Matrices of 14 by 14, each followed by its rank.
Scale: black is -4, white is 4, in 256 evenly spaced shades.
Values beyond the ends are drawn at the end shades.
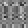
two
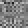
three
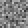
full rank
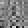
two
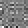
three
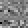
three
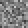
full rank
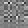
two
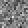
full rank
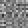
three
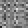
three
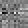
two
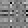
two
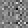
three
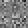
three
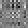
two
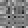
two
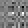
two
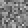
full rank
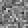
full rank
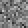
full rank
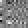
three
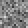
full rank
